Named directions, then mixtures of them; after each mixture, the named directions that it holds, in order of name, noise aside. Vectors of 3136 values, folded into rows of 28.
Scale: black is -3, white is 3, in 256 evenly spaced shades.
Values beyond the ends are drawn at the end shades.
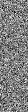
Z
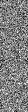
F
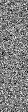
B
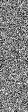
F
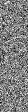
B, F, Z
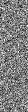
B, F, Z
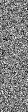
B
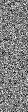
B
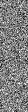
F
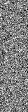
B, F, Z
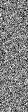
B, F, Z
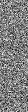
B, Z
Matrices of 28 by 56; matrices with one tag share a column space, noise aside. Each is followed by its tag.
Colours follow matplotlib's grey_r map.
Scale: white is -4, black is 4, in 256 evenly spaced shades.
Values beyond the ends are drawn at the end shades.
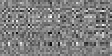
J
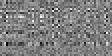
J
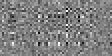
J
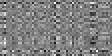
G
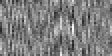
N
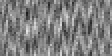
N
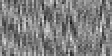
N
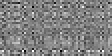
G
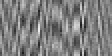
N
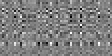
J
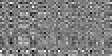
G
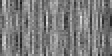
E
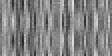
E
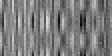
E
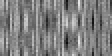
E
